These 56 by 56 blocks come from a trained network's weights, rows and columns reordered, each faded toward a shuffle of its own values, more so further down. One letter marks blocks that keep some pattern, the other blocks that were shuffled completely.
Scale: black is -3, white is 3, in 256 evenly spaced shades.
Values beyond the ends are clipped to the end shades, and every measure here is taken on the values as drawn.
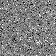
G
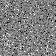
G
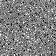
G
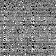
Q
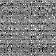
Q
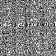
Q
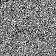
G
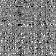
Q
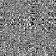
Q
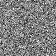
G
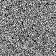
G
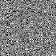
Q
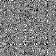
Q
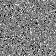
G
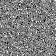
G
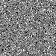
G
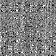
Q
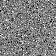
G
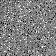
G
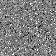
G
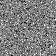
G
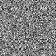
Q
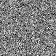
G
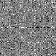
Q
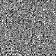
Q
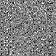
Q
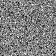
G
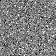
G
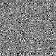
Q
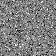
G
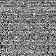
Q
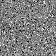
G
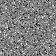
G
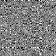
Q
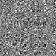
Q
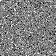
G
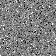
G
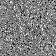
G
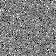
G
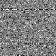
Q
